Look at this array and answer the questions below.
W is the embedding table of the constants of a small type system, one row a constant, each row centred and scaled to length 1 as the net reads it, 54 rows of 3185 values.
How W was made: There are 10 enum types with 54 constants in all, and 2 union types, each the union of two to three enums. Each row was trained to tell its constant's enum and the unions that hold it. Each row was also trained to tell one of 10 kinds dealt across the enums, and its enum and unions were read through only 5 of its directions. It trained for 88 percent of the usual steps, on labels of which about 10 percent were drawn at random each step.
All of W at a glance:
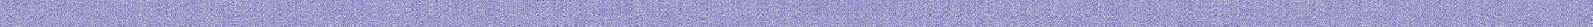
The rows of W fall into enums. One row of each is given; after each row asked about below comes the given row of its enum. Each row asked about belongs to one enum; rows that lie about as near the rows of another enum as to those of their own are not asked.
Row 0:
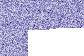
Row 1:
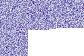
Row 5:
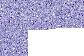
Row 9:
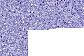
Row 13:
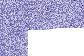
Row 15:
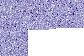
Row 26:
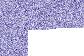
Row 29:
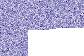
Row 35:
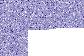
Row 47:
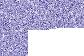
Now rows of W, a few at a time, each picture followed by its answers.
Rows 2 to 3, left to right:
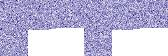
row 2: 9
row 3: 0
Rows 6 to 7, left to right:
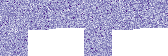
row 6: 1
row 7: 47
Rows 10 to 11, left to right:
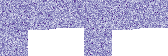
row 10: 9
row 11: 26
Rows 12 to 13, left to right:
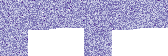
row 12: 0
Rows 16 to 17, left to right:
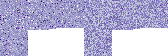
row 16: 26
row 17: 0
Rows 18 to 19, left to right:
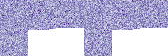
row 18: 29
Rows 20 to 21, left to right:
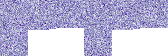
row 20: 47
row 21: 26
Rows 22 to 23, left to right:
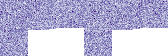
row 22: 9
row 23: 1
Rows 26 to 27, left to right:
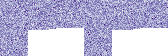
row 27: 0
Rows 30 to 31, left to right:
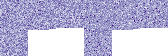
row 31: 9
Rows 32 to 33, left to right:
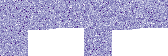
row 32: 35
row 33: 13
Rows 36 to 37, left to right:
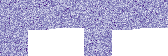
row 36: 5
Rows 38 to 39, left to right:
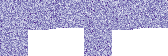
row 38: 26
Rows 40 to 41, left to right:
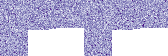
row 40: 47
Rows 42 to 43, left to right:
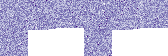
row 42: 5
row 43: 9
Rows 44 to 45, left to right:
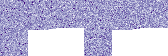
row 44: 13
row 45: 26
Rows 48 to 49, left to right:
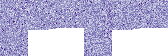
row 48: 5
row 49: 13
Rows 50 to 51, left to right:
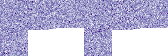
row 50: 13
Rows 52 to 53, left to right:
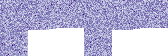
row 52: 13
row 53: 0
